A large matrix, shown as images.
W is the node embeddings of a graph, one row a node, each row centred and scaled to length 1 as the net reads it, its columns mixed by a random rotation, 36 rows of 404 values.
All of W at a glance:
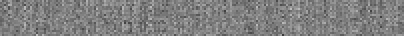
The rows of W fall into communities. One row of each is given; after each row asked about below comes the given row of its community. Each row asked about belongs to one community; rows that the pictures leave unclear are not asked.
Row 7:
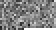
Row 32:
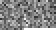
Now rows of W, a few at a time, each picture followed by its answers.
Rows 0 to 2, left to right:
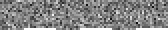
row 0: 32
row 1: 32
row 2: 32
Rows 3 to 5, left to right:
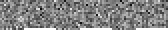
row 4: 32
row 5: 32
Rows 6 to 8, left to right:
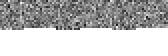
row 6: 7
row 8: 7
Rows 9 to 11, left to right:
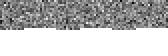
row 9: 7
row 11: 32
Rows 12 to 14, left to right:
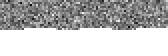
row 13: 7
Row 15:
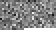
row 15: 7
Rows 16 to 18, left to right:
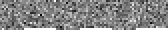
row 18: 7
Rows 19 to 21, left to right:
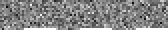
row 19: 7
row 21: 32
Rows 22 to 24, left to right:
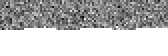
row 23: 7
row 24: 7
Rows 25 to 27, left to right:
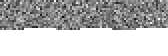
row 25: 7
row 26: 7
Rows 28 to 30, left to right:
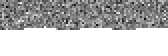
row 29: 32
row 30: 32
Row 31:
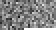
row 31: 7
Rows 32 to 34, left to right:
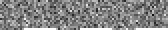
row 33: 7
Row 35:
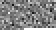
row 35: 32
